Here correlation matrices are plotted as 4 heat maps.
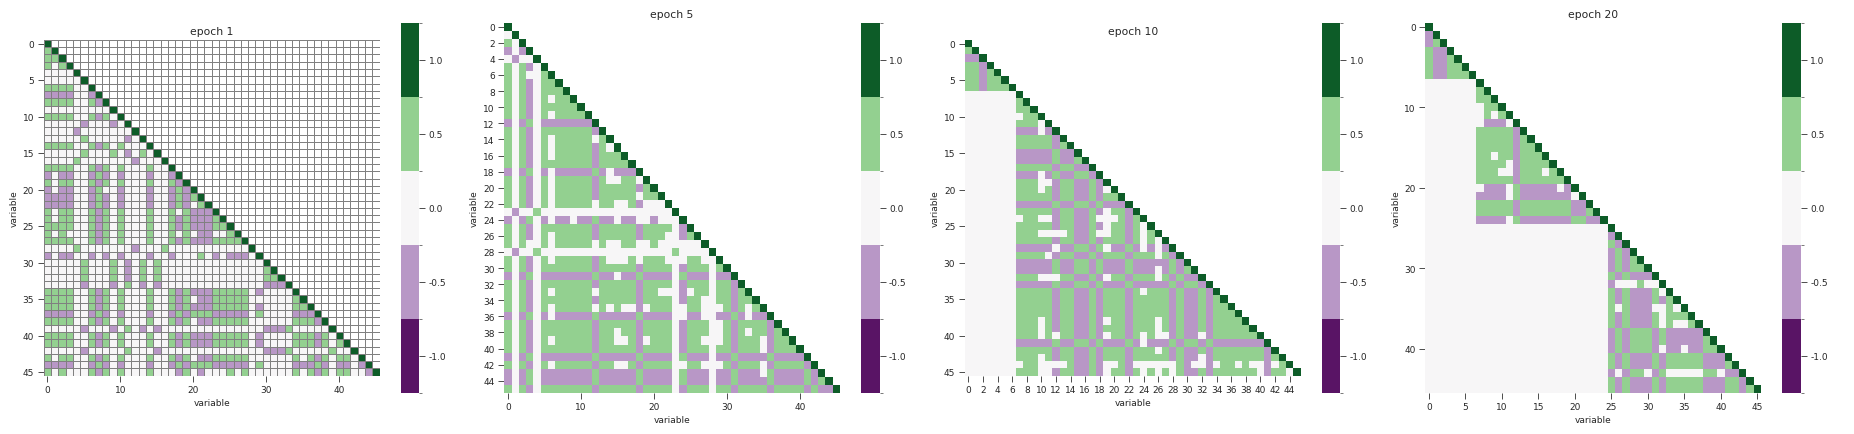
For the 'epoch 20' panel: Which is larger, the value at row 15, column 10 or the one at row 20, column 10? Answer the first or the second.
the first
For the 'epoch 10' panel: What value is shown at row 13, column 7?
0.5
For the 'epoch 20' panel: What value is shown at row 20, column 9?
-0.5
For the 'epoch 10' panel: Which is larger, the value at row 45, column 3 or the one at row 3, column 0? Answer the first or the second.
the second
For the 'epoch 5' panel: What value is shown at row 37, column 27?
0.5
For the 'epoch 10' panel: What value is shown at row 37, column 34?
0.5
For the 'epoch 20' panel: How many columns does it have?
46
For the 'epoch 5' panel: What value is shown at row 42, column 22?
0.5
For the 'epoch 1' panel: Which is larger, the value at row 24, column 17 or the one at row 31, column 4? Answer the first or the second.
the first
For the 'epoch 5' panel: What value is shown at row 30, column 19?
0.5
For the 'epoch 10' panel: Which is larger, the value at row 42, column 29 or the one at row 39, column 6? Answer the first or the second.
the first
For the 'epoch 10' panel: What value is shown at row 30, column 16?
0.5
